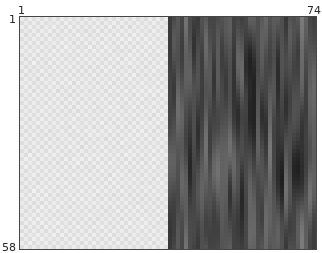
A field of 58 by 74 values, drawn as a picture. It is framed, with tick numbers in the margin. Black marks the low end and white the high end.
It is made of 1 by 2 panels. Panel 1,1: very high, checkered, faint in contrast. Panel 1,2: low, streaked downward.
